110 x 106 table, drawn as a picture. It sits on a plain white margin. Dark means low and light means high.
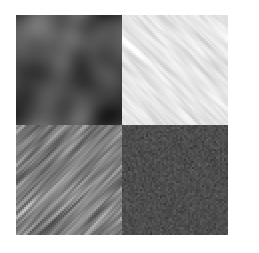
The table splits into 2 rows of 2 panels. Panel 1,1: low, smooth. Panel 1,2: very high, slanting down to the right, faint in contrast. Panel 2,1: middling, slanting up to the right. Panel 2,2: low, fine-grained, faint in contrast.
